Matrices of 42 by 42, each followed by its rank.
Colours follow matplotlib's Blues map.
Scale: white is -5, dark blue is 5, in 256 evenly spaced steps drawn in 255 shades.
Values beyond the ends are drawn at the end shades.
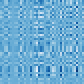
two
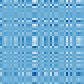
one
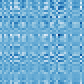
two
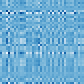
two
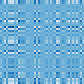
one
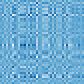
two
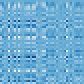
two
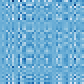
two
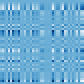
one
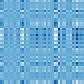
one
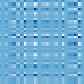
one
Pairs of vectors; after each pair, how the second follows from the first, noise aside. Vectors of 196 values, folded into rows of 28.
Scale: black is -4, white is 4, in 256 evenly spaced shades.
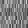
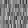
sign-scrambled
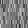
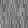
shrunk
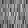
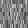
sign-scrambled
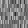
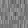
shrunk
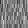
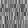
sign-scrambled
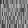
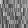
sign-scrambled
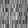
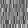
shuffled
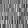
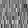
sign-scrambled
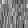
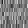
sign-scrambled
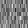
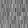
shrunk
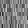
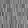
shrunk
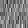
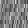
shuffled
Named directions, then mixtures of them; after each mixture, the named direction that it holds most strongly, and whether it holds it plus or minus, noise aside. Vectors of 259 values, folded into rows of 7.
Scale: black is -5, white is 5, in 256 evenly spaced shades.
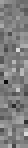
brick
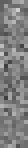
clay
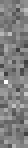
brick, minus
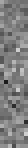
brick, plus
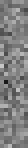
clay, plus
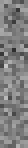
clay, minus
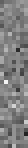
brick, minus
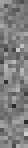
brick, plus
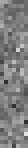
brick, plus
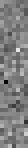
brick, plus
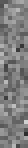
clay, plus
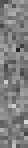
brick, minus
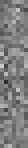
clay, plus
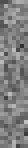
clay, plus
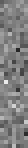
brick, minus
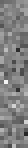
brick, minus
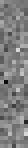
brick, plus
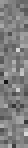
brick, plus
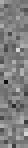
brick, plus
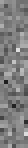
brick, plus
